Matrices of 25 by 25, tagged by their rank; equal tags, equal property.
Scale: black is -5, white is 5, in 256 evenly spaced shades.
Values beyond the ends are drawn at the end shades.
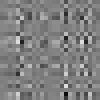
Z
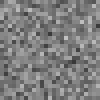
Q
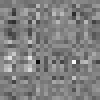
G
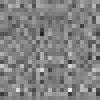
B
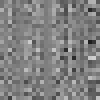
G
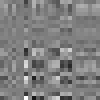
Z
